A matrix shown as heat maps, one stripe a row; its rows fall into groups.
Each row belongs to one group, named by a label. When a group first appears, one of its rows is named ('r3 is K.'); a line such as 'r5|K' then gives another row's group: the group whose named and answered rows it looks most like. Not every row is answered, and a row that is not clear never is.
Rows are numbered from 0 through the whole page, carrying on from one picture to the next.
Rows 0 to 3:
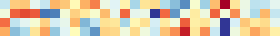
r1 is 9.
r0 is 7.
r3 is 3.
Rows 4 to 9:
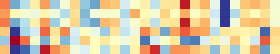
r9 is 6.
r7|6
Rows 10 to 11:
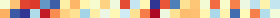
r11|6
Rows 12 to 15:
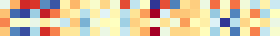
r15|6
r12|9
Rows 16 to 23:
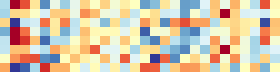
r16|9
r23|6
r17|7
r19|9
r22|9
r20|9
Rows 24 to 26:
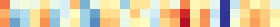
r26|3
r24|3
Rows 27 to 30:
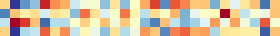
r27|6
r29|9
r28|7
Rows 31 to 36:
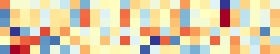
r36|9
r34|6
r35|9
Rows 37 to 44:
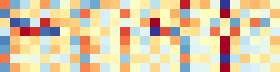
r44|7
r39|6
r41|7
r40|9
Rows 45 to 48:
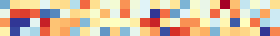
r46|9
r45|7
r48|6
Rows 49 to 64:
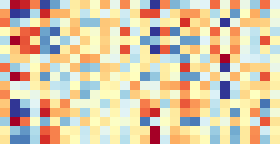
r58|3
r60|6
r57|9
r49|9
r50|6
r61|6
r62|9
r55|7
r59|3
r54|9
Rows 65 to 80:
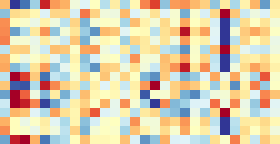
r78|3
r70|7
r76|9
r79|3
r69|3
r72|3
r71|3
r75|9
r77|7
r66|7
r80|9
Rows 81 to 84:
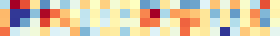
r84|3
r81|9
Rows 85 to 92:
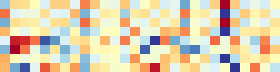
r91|3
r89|9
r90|9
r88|3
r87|7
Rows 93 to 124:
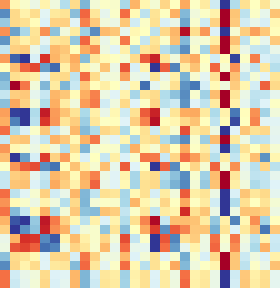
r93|3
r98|7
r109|3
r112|7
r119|9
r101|7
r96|3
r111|9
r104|7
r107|3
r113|7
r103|7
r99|6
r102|9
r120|9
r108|7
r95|7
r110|6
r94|7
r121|7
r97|7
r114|3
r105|6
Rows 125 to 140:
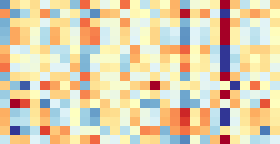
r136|9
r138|3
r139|6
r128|7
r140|7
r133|7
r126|3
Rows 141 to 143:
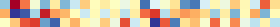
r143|9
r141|9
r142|6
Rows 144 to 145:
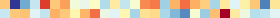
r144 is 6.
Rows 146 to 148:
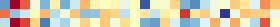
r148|9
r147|3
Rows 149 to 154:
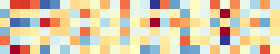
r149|9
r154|9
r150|7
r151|6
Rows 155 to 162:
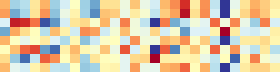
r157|9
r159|3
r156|3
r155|3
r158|7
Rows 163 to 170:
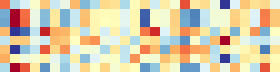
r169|3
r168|6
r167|7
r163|3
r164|9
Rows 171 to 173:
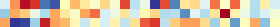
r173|6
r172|7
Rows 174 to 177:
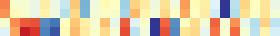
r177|9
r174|3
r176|9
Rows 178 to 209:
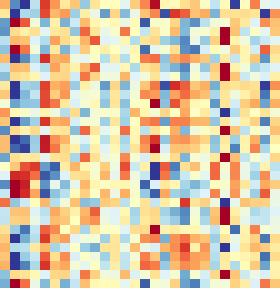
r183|9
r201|7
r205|3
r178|6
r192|7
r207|6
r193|6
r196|9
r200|3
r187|6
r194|6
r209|9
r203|6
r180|9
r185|7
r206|6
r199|9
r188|6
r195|7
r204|6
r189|6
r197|9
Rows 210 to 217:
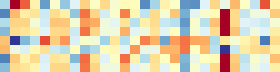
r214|6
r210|9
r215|3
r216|7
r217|7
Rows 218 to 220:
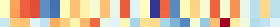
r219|9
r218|9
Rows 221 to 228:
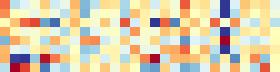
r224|3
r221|3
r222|3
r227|6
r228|9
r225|7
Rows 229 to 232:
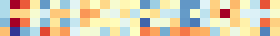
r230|7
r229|9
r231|9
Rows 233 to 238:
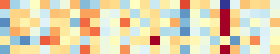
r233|3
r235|7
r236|7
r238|7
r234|7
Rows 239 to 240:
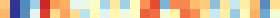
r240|6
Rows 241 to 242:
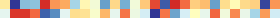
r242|9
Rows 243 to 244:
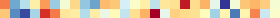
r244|6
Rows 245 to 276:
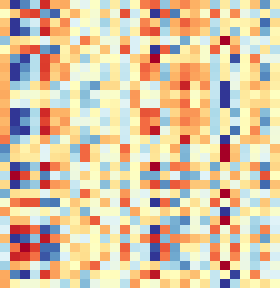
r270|9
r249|7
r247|6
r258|6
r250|9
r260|3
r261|7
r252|6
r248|6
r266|7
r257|6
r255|3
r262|7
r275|6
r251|6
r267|9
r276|3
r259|6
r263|6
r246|9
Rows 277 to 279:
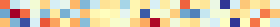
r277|3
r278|9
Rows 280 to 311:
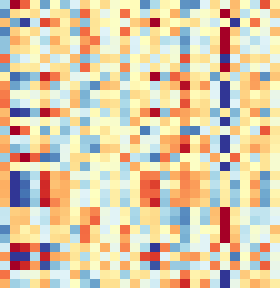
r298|3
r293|3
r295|3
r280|9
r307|9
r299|6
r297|9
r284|7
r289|3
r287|7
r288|6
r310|3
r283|7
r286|3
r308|6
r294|9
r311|3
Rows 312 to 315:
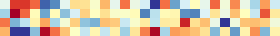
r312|9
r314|3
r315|6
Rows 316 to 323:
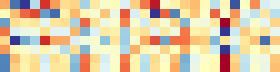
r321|3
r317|9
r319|3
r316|6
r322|7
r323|7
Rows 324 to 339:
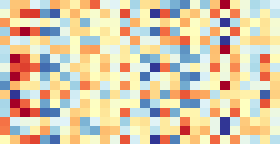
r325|9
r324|7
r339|9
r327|9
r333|7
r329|7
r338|3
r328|3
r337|3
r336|9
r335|9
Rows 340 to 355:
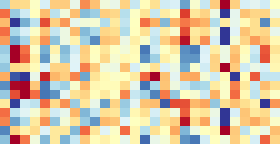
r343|3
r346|9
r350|9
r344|3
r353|3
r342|6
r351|6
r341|3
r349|9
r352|3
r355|9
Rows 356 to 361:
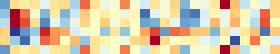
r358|9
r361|7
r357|9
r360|6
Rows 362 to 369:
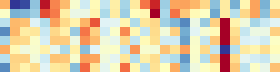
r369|7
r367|3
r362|6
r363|6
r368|7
